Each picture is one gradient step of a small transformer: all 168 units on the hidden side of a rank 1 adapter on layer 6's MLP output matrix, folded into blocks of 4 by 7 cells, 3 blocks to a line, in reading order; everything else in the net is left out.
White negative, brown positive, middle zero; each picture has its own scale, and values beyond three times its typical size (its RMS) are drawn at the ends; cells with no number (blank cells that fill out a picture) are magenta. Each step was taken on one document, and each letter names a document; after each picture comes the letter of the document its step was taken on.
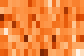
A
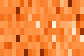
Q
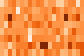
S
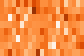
S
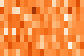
S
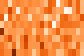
A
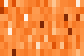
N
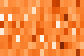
S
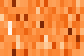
N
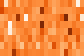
N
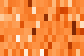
Q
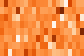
Q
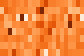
N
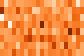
N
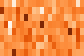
N
